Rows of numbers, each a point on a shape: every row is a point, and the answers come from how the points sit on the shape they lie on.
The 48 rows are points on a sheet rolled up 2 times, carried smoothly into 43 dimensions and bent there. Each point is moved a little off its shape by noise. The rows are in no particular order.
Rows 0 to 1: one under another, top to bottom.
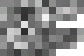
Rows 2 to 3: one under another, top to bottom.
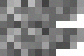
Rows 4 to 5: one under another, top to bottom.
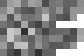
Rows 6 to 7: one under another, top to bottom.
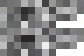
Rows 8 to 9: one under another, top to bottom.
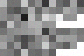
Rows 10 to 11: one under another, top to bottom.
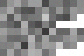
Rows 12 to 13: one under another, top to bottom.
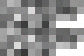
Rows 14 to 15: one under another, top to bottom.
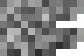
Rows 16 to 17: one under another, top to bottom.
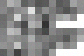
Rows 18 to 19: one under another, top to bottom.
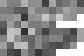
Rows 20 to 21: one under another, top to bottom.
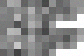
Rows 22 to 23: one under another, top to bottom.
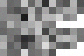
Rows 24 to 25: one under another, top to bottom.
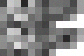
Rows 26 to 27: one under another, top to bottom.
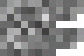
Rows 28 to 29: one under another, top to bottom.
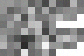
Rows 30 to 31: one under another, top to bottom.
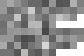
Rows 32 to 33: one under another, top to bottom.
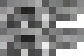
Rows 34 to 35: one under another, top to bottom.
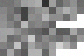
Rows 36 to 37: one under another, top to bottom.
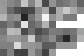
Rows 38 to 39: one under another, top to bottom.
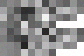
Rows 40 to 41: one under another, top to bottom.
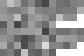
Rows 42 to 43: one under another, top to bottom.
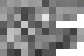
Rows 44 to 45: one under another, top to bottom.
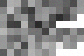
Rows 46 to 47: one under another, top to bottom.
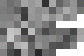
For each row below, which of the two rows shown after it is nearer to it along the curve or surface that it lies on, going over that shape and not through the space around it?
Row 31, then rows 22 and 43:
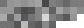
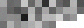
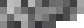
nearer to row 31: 43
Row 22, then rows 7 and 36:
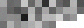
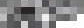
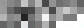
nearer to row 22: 36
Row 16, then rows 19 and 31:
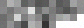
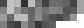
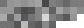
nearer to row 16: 19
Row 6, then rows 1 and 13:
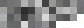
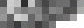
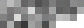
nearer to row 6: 1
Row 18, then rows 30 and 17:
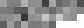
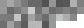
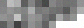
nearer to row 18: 30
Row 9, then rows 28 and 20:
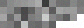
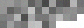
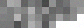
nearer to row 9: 28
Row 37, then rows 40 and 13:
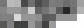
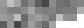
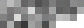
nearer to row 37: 13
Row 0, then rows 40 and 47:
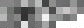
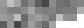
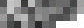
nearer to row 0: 47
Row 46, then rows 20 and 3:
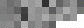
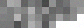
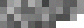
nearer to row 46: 3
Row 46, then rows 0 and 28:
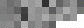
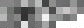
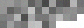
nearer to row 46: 28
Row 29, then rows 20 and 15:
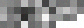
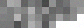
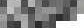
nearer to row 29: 15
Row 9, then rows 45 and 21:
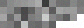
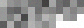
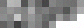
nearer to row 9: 45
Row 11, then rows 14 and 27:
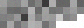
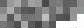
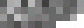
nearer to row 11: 14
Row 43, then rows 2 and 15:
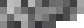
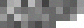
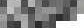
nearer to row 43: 15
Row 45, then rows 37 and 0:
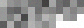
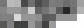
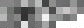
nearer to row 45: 37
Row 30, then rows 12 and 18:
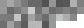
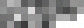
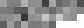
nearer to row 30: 12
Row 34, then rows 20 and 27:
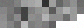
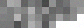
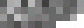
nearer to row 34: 27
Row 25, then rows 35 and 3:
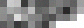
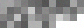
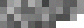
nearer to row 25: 35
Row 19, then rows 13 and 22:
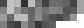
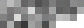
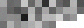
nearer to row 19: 13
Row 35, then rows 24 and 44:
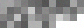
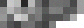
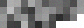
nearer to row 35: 24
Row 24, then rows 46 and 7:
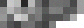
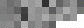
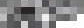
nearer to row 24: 7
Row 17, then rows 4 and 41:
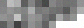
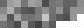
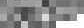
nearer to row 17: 4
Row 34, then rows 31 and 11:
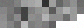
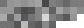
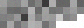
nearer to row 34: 31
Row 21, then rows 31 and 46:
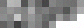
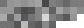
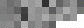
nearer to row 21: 31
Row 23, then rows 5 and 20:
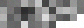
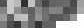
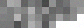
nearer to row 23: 5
